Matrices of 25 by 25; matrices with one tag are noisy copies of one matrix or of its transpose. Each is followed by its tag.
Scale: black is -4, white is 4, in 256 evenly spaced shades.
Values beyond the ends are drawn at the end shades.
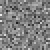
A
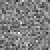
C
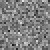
C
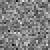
C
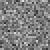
C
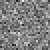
C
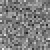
A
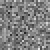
A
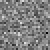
C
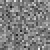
A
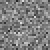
C
